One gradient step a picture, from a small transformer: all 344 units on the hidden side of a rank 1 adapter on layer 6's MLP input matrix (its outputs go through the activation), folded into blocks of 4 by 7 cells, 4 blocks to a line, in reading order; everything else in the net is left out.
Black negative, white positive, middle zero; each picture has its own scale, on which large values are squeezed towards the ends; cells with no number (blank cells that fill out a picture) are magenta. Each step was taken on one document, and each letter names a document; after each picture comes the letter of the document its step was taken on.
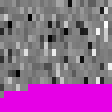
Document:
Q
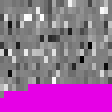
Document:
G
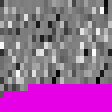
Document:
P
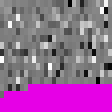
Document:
P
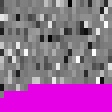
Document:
Q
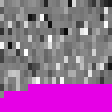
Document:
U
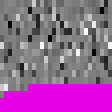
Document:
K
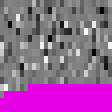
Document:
K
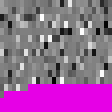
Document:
G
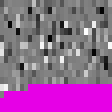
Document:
K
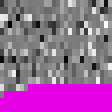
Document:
Q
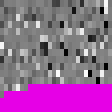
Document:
P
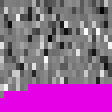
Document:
K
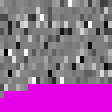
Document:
G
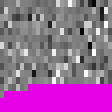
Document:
Q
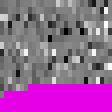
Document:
Q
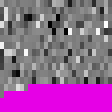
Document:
Q
